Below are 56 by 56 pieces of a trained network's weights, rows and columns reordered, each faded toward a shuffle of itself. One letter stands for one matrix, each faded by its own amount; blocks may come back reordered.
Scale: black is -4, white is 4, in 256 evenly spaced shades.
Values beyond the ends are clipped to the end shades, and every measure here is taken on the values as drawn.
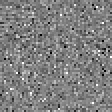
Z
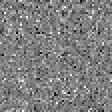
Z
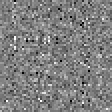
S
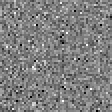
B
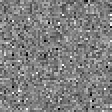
B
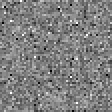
B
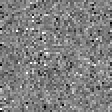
S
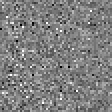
S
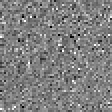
S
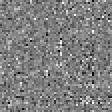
S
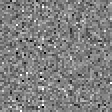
B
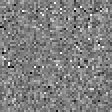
S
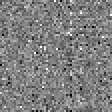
B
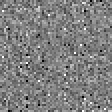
S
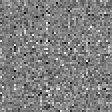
S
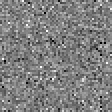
B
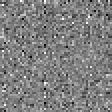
S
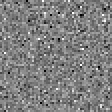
B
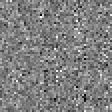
B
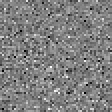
Z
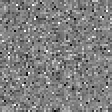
Z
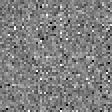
S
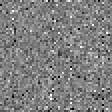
S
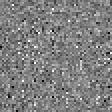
S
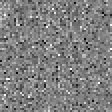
Z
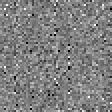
S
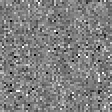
S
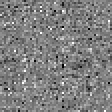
S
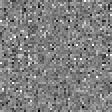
Z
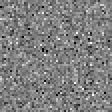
Z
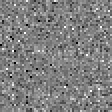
Z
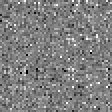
Z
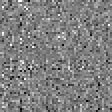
S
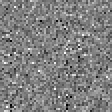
B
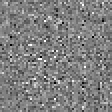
S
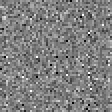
B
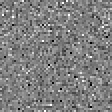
Z
